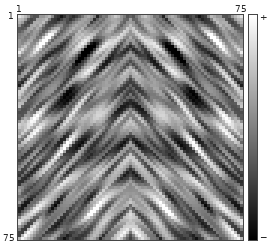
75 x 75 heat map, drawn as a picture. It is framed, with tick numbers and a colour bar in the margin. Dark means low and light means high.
No seam splits the table. On average the colour sits 50% of the way up the scale. It is mirror symmetric from left to right. The histogram is bell-shaped. No overall slope runs across the table.
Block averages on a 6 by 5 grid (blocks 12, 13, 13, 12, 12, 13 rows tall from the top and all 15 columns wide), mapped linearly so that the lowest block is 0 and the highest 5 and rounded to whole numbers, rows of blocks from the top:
43534 | 22222 | 34143 | 20102 | 14441 | 22522
